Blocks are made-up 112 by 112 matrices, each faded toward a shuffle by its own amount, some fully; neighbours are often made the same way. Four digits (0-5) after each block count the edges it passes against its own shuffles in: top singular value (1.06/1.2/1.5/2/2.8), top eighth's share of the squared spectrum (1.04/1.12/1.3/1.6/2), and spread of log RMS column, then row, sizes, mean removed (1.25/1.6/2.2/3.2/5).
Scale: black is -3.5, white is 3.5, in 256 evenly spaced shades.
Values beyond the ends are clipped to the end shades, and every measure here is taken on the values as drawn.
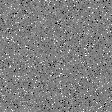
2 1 0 0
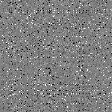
4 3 2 2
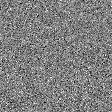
1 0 0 0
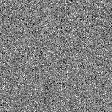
3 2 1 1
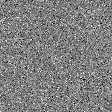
1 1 0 0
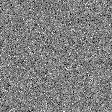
0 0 0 0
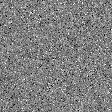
0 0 0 0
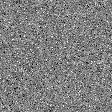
0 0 0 0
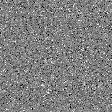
3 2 0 1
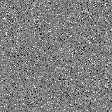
3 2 1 0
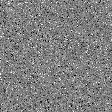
2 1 0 0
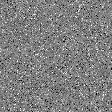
3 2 0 0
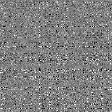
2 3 3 4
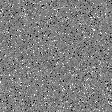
0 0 0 0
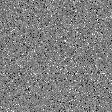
1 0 0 1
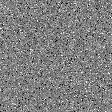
2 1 0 0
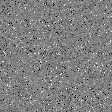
2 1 0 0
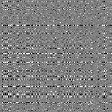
5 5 3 4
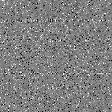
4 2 0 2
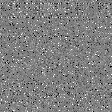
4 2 1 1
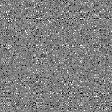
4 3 2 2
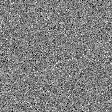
0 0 0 1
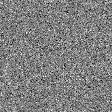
0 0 0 1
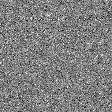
0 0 0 1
